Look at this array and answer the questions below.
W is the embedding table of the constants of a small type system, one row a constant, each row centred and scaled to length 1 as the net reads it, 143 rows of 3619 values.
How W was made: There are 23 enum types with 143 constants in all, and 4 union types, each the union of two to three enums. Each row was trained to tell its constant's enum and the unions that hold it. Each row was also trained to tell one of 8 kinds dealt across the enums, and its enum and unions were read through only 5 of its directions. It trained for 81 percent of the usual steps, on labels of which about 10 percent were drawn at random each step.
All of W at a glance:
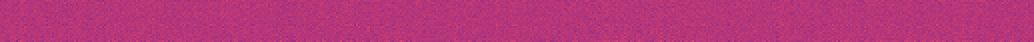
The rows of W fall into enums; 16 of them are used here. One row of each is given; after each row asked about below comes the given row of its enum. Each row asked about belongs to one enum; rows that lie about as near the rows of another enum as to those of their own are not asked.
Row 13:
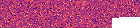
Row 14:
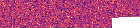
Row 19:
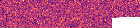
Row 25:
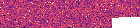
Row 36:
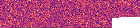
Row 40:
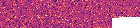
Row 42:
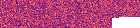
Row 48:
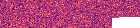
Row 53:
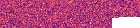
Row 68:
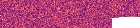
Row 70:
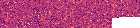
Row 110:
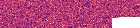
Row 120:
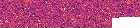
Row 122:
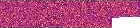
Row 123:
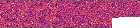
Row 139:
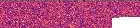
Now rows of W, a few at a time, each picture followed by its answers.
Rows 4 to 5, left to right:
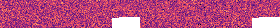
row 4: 25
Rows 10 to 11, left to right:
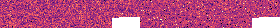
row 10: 36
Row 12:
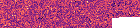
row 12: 123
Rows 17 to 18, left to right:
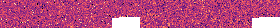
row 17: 42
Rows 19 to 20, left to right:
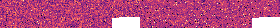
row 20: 139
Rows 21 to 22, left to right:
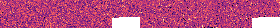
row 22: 110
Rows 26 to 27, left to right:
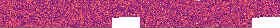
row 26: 36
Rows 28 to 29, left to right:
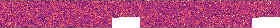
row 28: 14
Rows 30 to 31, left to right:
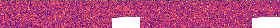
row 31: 53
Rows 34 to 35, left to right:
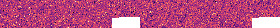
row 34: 48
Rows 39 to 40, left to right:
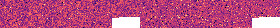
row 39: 48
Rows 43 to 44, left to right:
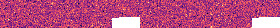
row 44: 42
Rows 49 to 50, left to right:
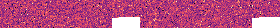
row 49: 68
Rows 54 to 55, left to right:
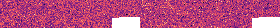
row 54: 70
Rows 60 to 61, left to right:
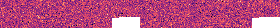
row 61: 48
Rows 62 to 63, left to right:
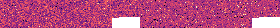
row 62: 123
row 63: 139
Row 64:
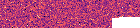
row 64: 68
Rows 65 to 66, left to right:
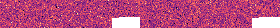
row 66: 25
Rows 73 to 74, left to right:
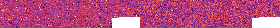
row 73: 25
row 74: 110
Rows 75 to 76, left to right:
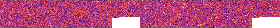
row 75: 123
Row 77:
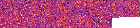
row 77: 48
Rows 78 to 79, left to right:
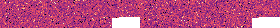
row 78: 14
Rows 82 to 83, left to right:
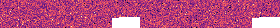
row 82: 42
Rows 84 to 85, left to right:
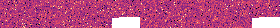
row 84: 122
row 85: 122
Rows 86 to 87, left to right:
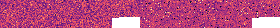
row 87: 120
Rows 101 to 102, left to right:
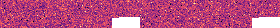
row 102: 14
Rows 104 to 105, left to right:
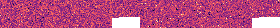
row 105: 68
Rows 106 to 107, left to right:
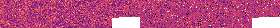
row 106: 123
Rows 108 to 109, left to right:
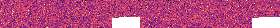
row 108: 123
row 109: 53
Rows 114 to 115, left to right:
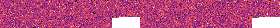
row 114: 42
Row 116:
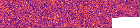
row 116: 25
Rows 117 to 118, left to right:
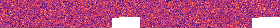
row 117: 42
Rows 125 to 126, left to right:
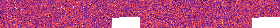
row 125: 48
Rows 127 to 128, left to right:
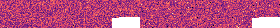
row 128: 68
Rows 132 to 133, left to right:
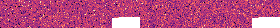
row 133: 25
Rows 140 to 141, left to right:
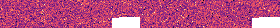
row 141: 122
